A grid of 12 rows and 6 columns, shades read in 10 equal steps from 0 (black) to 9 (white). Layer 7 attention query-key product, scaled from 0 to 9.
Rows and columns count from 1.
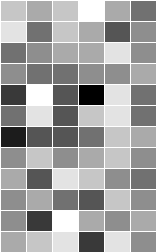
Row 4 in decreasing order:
6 5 5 5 4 4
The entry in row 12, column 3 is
8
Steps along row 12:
up up down up down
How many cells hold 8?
8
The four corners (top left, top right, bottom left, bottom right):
7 4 6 5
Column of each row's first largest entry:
4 1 5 6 2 2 5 2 3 5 3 3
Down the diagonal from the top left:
7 4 6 5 8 4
